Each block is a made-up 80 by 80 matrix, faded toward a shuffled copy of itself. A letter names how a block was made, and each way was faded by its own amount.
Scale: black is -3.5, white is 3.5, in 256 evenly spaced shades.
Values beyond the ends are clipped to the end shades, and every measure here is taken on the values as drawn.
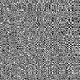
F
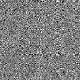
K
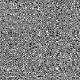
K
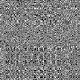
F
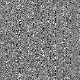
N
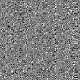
K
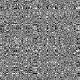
F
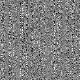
N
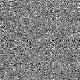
K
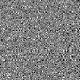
K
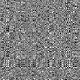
F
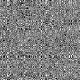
F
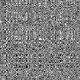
F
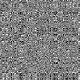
F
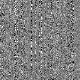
N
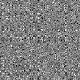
K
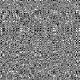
F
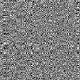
F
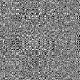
F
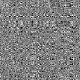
F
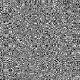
K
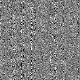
N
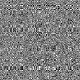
F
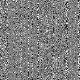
N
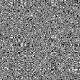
K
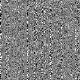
N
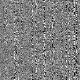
N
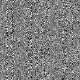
N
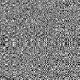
F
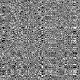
F
